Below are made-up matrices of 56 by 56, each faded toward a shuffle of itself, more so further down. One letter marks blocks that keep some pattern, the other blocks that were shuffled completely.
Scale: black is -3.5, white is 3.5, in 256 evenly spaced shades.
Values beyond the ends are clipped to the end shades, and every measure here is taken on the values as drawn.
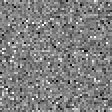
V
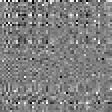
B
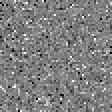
V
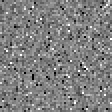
V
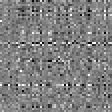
B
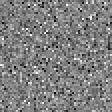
V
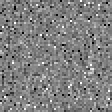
V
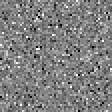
V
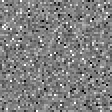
V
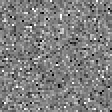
V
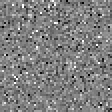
V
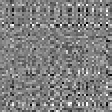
B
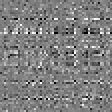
B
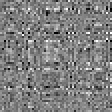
B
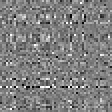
B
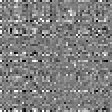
B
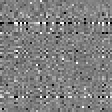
B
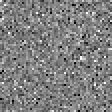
V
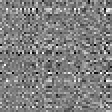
B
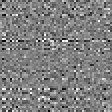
B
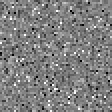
V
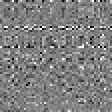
B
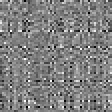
B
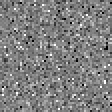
V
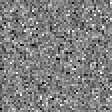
V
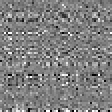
B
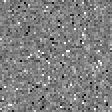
V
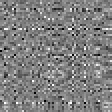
B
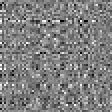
B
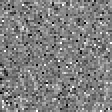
V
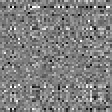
B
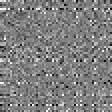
B
